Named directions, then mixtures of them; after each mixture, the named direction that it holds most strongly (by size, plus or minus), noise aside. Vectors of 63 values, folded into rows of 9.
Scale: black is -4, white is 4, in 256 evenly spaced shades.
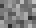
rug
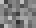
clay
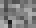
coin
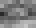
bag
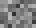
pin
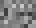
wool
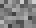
rug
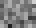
rug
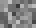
pin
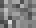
coin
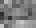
bag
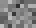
pin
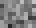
rug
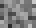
rug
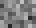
rug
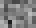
coin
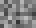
clay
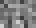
clay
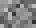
pin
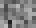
coin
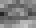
bag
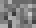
pin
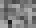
coin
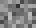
pin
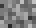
rug
